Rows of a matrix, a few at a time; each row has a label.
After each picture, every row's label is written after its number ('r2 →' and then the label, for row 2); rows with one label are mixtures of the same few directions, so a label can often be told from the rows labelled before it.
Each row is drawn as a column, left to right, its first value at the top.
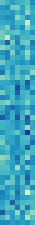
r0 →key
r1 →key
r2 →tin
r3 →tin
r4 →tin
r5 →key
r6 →key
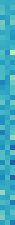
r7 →key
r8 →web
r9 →web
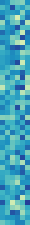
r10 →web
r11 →key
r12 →tin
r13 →tin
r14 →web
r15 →web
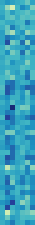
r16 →web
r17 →tin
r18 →tin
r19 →key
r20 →tin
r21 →web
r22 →tin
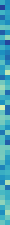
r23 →tin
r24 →key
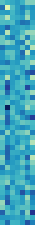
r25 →tin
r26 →tin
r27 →key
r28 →key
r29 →key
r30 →web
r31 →key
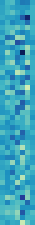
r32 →key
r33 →web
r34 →web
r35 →key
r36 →web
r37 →tin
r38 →tin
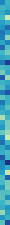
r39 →key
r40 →web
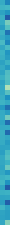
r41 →tin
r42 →web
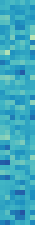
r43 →web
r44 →web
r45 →key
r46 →key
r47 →key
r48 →web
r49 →key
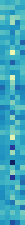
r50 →tin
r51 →tin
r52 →web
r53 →web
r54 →tin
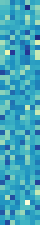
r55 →key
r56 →web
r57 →web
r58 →tin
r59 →key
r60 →tin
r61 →tin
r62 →key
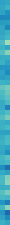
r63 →tin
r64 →tin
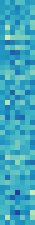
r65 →key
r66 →key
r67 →web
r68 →key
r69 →key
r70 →web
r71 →key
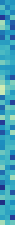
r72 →web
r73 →tin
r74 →key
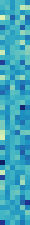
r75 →web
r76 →tin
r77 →tin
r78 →key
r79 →tin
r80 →tin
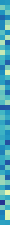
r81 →tin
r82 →key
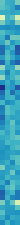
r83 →tin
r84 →key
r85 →web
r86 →tin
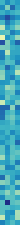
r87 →key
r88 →tin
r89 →tin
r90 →key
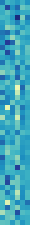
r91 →key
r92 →tin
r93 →key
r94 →tin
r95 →tin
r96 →tin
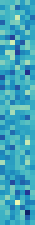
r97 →web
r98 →web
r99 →key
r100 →tin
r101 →tin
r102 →key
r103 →tin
